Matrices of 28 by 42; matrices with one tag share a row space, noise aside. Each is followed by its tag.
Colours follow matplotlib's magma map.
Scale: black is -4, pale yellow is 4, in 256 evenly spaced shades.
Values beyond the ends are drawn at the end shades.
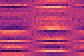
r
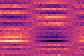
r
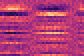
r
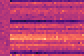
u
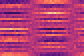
r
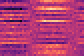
r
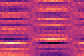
r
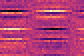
r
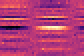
r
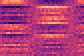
r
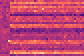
u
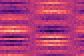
r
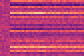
u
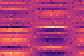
r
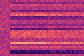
u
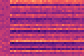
u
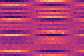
r
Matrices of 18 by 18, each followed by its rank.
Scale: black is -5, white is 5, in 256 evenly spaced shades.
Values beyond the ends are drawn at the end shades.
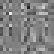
three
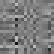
three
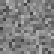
full rank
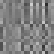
two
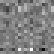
three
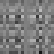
two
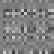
two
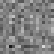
three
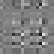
two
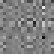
three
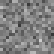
full rank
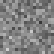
full rank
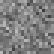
full rank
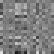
two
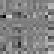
three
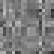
three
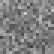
full rank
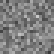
full rank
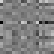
two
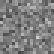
full rank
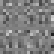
three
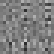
three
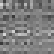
three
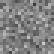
full rank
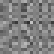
two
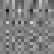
two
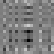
two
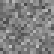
full rank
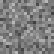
full rank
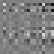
two
